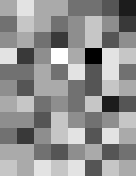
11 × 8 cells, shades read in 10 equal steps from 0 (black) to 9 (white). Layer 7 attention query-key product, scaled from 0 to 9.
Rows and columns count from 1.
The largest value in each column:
8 8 8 9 8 7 8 7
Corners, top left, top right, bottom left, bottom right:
6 1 7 6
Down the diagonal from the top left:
6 7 4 9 8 3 1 7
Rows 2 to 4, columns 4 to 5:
4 5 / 2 5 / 9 6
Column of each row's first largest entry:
2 2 6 4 5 7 2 4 5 1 3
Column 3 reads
6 6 4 5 6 6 4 3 5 4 8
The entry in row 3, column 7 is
3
